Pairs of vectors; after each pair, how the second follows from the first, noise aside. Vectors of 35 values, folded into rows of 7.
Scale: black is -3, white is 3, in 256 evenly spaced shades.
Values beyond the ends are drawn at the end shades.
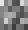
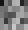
negated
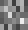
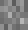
shrunk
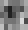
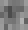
shrunk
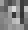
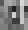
negated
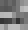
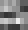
negated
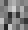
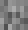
shrunk
